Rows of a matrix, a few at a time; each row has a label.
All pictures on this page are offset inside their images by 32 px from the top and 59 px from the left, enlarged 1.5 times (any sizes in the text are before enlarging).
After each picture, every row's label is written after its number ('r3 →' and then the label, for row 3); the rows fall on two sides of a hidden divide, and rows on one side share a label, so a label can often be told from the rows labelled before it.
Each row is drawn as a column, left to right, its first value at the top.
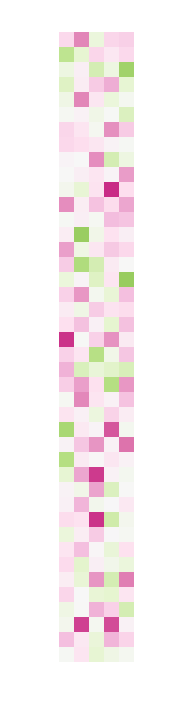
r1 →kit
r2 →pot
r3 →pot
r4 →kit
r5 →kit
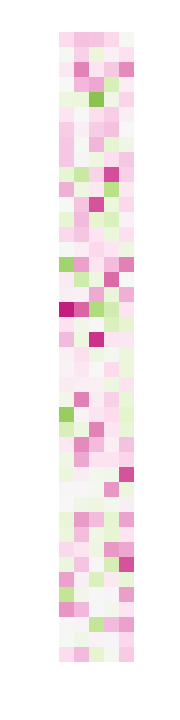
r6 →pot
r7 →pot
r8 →kit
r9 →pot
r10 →pot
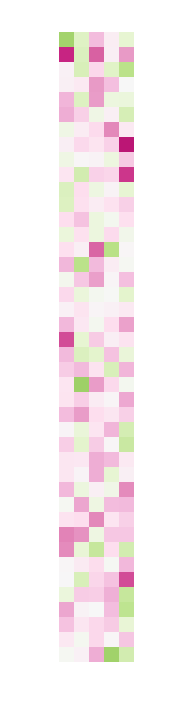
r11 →pot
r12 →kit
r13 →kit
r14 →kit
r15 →kit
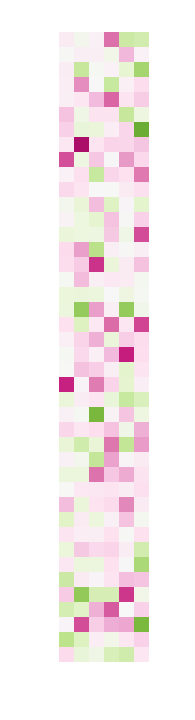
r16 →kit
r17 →kit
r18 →pot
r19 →pot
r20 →kit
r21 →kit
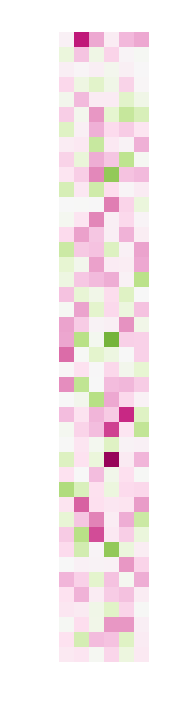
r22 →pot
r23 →kit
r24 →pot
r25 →kit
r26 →kit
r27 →kit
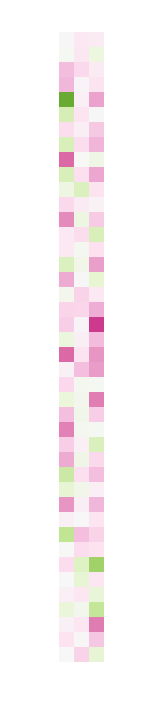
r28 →kit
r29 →pot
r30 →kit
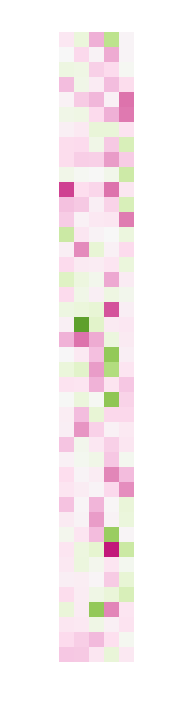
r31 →kit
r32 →kit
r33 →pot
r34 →pot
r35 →pot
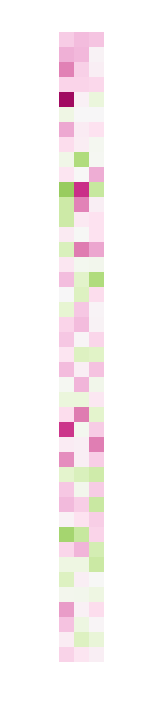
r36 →pot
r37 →kit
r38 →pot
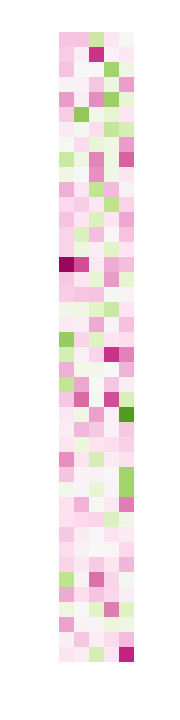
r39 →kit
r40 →kit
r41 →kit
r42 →kit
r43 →kit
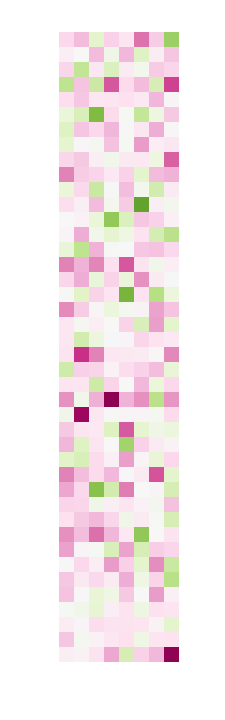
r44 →pot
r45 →kit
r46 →kit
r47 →kit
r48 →kit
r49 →kit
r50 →pot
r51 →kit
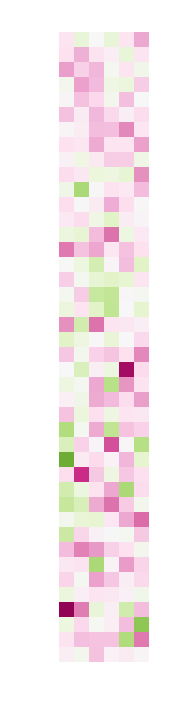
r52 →pot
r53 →pot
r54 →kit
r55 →kit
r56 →kit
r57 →kit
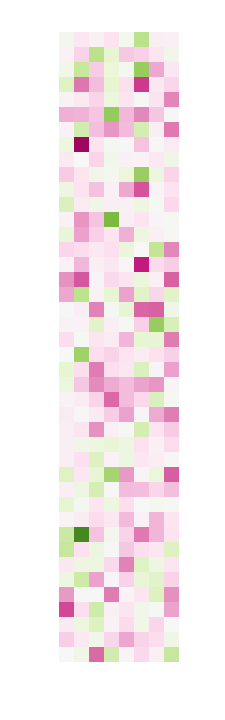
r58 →pot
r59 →kit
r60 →kit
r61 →kit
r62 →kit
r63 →kit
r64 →pot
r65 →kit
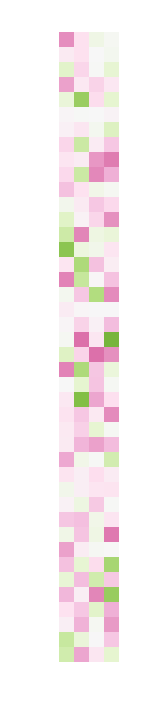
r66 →kit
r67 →pot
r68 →kit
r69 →pot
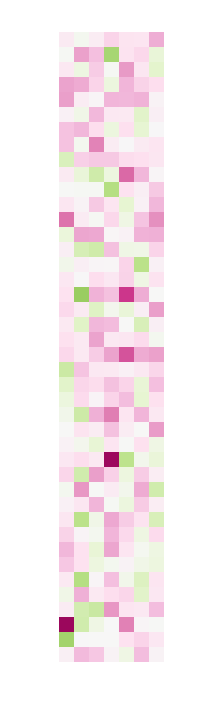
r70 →pot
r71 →kit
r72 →kit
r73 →pot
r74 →pot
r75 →pot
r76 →kit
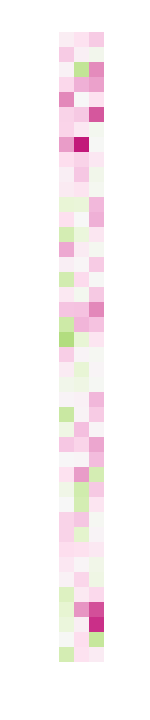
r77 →pot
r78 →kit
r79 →pot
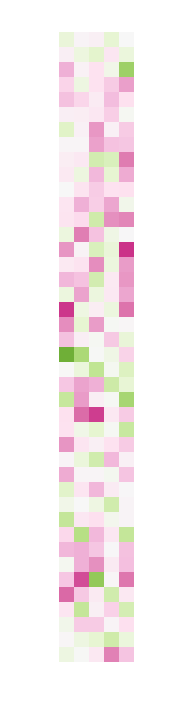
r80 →pot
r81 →kit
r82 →kit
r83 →pot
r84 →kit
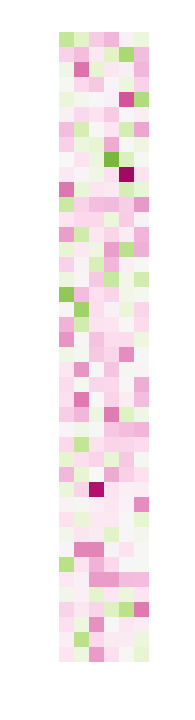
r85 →kit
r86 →pot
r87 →pot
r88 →kit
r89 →pot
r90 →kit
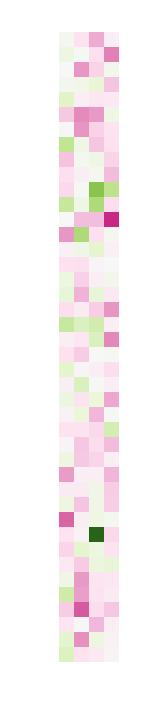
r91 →pot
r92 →pot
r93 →pot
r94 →pot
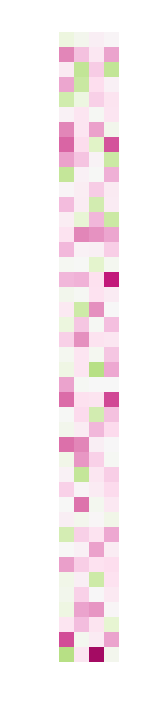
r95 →kit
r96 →kit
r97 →pot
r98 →kit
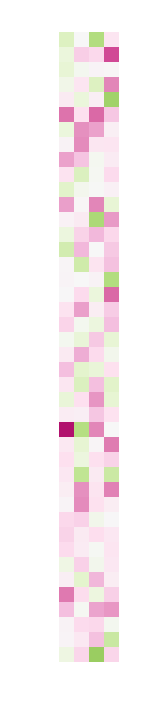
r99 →pot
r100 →kit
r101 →kit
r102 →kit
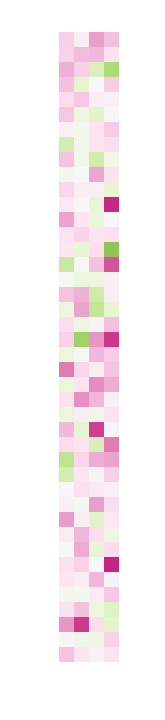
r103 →pot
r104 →pot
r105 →kit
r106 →kit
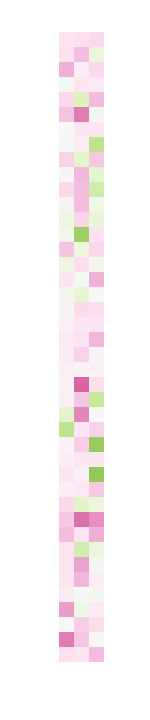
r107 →pot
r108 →kit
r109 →pot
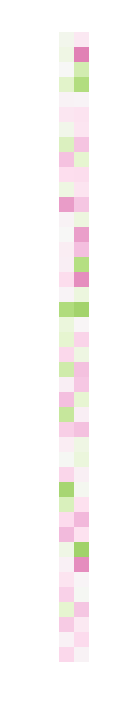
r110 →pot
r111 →kit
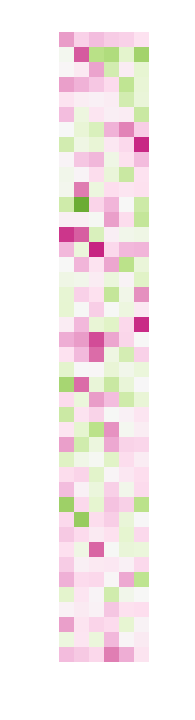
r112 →pot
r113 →kit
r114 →pot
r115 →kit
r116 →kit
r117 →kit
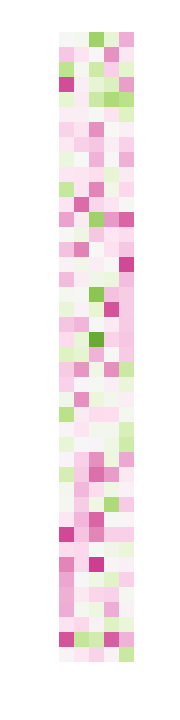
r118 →kit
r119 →kit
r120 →kit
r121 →pot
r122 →kit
